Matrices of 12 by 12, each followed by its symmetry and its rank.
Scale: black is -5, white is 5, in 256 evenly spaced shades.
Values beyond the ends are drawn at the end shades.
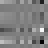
neither, rank one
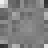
symmetric, rank two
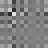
symmetric, rank one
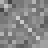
symmetric, full rank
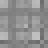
symmetric, rank two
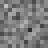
symmetric, full rank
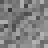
symmetric, full rank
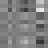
neither, rank one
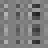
neither, rank one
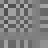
symmetric, rank one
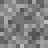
symmetric, full rank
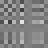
symmetric, rank one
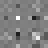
symmetric, rank two
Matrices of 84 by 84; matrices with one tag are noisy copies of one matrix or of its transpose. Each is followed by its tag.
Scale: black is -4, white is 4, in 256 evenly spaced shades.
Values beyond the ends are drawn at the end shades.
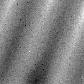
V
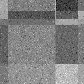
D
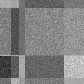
D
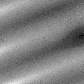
V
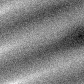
V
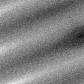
V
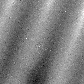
V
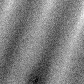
V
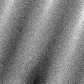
V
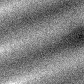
V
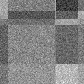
D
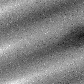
V
